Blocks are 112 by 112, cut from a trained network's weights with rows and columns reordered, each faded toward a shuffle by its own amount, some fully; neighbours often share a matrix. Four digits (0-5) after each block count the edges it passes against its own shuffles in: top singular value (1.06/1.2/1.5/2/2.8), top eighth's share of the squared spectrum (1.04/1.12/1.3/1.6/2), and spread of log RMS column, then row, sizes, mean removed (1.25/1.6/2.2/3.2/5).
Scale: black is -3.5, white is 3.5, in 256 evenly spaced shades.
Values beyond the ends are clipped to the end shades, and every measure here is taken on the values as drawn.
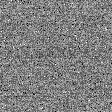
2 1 0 0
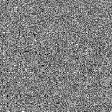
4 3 1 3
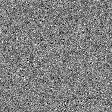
1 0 0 0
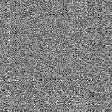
4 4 2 3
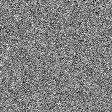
0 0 0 0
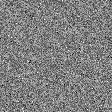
0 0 0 0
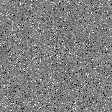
0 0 0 0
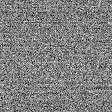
2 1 0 0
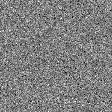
2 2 0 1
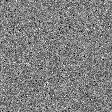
0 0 0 0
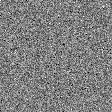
0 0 0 0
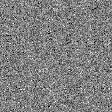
3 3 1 2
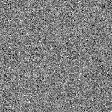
3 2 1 1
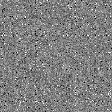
3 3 2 2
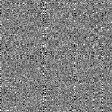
4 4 3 2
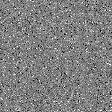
3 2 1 1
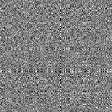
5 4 2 3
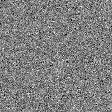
2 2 0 1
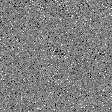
1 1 0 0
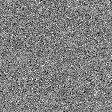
2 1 0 1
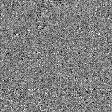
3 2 0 2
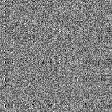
4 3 2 2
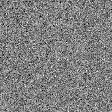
2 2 0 1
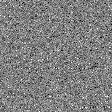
2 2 0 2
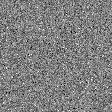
1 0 0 0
